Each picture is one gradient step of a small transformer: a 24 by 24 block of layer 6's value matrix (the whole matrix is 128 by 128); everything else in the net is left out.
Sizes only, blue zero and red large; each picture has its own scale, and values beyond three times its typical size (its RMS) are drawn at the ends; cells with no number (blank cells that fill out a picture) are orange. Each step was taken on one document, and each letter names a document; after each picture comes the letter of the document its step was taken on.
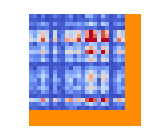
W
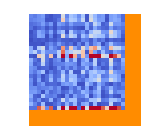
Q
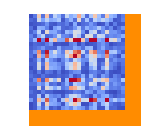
W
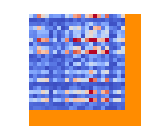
W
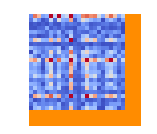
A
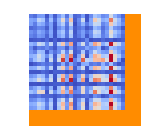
Q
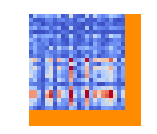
A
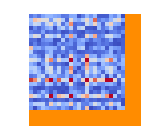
A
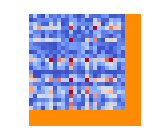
A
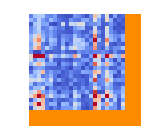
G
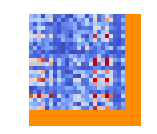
G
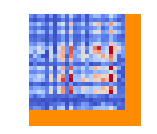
Q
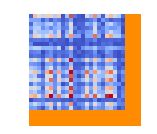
A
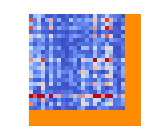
G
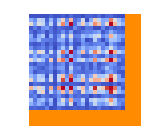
Q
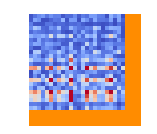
A
